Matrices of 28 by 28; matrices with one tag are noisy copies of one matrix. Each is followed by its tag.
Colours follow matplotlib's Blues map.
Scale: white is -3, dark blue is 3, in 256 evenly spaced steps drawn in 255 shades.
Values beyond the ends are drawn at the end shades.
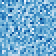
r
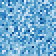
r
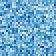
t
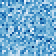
r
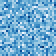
t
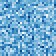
t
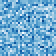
t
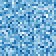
t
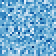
r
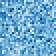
r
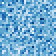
r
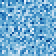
r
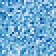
r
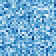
t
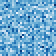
t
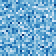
t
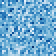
r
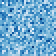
r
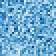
r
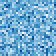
t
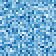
t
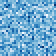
t
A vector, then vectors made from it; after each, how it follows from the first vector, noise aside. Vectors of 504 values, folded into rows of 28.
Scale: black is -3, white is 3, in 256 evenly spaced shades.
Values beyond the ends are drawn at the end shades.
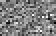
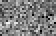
sign-scrambled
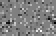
partly zeroed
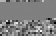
partly zeroed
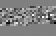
partly zeroed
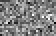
sign-scrambled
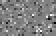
partly zeroed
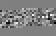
partly zeroed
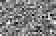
negated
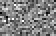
reversed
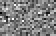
reversed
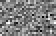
negated
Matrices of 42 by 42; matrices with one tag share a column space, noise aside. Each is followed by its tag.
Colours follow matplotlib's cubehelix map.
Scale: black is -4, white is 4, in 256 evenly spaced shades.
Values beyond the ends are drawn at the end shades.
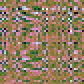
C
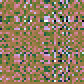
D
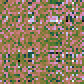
D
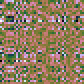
D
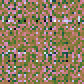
D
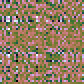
D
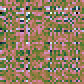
C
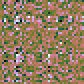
D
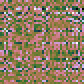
C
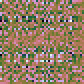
D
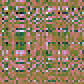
C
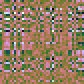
C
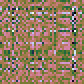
C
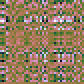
D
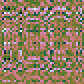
C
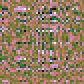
C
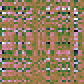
C
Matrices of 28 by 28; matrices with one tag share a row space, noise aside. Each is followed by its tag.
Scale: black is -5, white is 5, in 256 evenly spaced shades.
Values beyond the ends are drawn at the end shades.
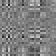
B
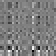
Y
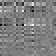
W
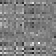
W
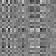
B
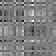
W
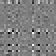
Y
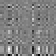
Y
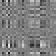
B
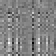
Y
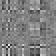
B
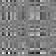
B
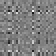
Y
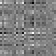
W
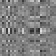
B
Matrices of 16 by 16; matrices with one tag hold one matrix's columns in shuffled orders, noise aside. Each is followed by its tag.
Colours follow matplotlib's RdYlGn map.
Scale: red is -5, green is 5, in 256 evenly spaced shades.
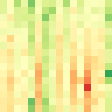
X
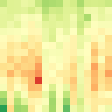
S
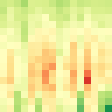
S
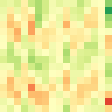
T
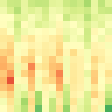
S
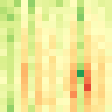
X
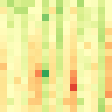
X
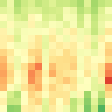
S
